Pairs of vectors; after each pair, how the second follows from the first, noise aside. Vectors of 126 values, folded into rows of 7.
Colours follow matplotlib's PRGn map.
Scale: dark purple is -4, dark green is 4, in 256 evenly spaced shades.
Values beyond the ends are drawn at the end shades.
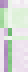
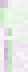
shrunk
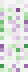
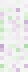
shrunk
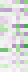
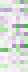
copied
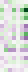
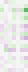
shrunk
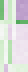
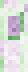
wrapped around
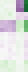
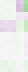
shrunk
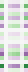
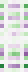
copied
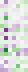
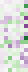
wrapped around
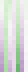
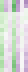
wrapped around
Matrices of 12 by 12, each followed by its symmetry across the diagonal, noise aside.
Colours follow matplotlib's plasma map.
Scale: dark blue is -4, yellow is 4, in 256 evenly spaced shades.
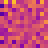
antisymmetric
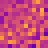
symmetric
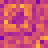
symmetric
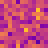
neither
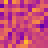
antisymmetric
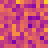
neither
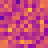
symmetric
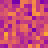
neither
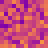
symmetric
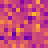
antisymmetric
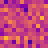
neither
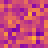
antisymmetric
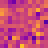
antisymmetric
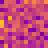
neither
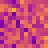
neither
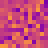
antisymmetric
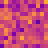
antisymmetric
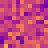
neither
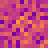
symmetric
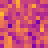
neither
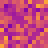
symmetric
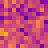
neither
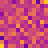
symmetric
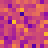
antisymmetric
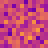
symmetric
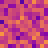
symmetric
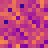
symmetric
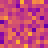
antisymmetric
